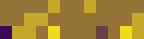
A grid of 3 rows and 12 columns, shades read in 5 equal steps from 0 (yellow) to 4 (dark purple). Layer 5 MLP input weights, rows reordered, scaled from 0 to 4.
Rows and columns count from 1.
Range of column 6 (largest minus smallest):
0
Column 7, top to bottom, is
2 2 2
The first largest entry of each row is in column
1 1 1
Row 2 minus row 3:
-2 1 0 -1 2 0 0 0 -1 0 2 0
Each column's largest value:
4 2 2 2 2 2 2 2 3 2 2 2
